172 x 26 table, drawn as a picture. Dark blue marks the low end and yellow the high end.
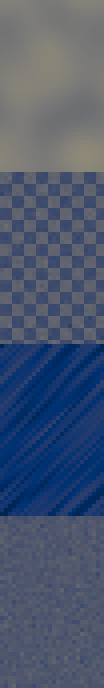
The table splits into 4 rows of 1 panel. Panel 1,1: middling, smooth, faint in contrast. Panel 2,1: low, checkered. Panel 3,1: very low, slanting up to the right, faint in contrast. Panel 4,1: low, fine-grained, faint in contrast.
